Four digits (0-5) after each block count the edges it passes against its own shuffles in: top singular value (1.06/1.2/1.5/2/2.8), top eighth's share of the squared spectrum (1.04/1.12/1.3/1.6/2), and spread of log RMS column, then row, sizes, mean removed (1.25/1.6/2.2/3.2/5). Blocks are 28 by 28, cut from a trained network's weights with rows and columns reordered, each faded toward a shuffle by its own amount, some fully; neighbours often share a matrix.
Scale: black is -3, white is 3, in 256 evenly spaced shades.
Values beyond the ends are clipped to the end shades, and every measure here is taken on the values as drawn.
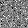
0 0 0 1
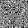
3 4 0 2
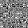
3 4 0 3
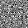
2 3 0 2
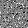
0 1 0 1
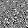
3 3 1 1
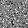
0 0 0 0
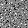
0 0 0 0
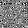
2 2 0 1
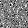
0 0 0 0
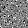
0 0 0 0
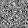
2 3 0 2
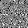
2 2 0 1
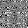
2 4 0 3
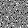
0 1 0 0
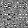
3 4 1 2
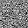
2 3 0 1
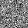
1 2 1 0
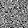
2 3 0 0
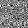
2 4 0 1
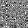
2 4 1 1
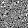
0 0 0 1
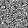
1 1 0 0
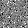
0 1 0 0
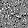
2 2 0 0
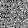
1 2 0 1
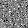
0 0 0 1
